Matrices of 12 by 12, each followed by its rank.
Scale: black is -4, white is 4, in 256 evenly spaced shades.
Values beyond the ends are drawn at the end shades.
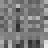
two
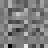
two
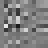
two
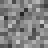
full rank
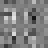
two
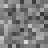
full rank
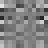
two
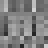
two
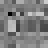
two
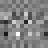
two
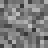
full rank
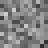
full rank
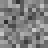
full rank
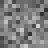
full rank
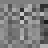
two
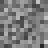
full rank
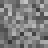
full rank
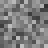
full rank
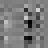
two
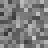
full rank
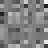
two
